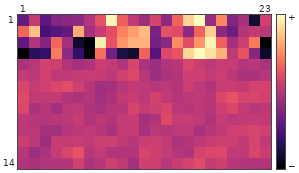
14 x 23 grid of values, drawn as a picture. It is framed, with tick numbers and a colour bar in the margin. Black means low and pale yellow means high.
Seam: horizontal, 30% of the way down, the bottom part calmer. Ninth with the lowest average: top left. Average level on the scale: 50%. Mirror symmetry: none. Histogram: heavy tails on both sides.
